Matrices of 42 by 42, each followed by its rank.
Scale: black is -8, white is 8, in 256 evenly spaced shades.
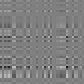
one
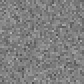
full rank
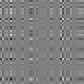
one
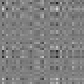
two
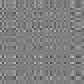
two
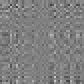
three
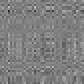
three
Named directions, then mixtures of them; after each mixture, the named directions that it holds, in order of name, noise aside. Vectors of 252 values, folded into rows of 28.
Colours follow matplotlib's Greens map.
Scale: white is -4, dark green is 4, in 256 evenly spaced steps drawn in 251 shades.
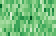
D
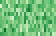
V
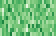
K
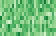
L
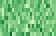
K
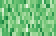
K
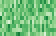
L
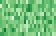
V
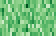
K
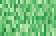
L, V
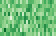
D, V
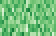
K, V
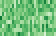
L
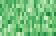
L, V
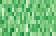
K, V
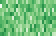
D, V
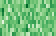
K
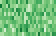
V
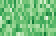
K, L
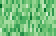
D, K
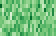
D, K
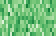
D, K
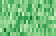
D, V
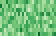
L, V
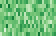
K, V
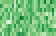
D, L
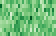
D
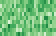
L, V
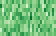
D, K
